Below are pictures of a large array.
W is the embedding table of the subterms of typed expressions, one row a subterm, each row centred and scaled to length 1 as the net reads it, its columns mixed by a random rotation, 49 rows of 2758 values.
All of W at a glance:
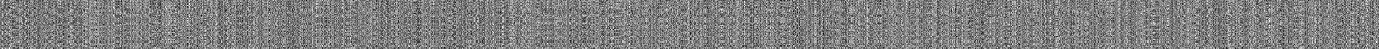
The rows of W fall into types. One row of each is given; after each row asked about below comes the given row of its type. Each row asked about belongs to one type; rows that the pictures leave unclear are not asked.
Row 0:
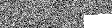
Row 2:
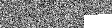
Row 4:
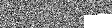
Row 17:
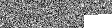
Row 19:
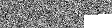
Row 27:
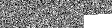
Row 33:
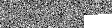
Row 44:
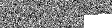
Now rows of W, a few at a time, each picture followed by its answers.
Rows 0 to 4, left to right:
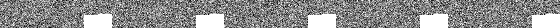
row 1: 4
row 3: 4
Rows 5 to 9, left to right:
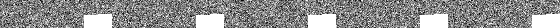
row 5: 27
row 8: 4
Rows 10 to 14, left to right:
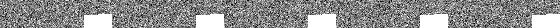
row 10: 44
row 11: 44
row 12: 0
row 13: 2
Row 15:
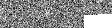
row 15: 33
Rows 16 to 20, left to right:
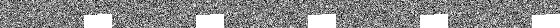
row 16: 4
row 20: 27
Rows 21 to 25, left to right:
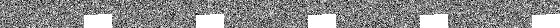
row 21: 27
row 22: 33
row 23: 33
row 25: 27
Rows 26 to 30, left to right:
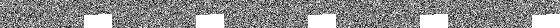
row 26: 44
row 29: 19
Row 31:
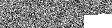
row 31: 44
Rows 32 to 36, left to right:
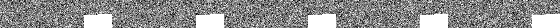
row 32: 2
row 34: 44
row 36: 27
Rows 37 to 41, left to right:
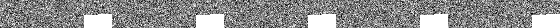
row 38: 17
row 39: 2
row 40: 19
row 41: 19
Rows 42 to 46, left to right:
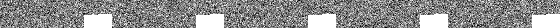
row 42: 19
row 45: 0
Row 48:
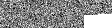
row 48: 33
